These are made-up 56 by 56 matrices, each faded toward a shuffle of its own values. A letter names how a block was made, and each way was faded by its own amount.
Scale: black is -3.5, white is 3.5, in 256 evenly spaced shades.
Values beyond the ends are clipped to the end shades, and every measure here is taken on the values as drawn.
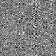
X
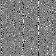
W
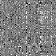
X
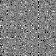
X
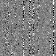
W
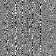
W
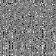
X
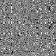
X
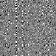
X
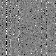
W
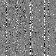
W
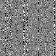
W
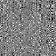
X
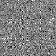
X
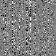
W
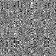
X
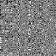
X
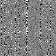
W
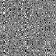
X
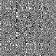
X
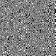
X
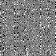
X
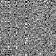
X
